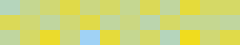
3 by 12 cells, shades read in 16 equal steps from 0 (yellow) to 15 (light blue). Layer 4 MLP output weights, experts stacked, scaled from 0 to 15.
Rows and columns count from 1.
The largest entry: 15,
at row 3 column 5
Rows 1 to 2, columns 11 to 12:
5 5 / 8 9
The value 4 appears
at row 1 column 8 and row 2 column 1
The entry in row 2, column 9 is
5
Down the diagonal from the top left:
11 6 1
